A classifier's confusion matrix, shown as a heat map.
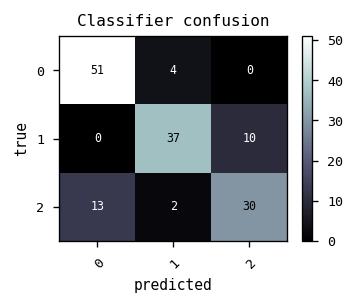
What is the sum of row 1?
47
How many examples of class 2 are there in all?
45
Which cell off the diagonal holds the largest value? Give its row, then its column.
2, 0
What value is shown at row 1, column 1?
37
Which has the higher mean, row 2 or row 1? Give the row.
1
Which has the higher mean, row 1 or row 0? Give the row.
0
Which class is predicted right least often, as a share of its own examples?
2
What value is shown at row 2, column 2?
30
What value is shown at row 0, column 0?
51
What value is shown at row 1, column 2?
10
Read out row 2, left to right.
13 2 30
